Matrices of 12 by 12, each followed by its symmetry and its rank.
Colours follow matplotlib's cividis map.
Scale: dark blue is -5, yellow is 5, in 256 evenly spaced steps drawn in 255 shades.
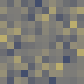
antisymmetric, full rank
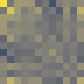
symmetric, rank two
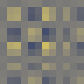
symmetric, rank one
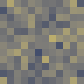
antisymmetric, full rank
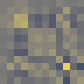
symmetric, rank two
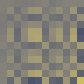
symmetric, rank two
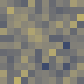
symmetric, full rank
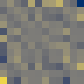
antisymmetric, rank two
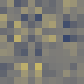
antisymmetric, rank two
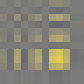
symmetric, rank one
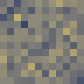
symmetric, full rank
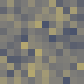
antisymmetric, full rank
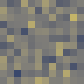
antisymmetric, full rank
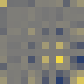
symmetric, rank two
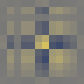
symmetric, rank one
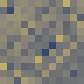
symmetric, full rank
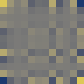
symmetric, rank one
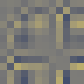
antisymmetric, rank two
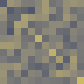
symmetric, full rank
